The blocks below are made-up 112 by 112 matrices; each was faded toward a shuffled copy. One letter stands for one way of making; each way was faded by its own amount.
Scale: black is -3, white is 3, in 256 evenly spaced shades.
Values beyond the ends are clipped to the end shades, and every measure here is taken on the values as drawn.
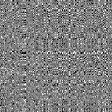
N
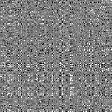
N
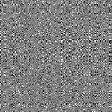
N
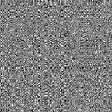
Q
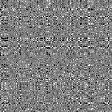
N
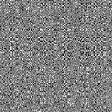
Q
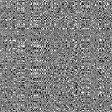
N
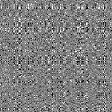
N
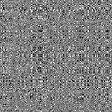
N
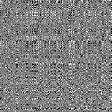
N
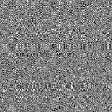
Q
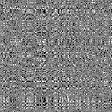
N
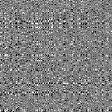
N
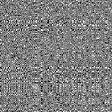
Q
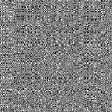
Q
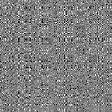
N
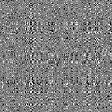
N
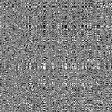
Q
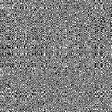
Q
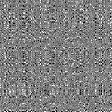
N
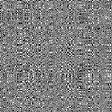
N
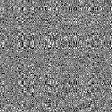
Q
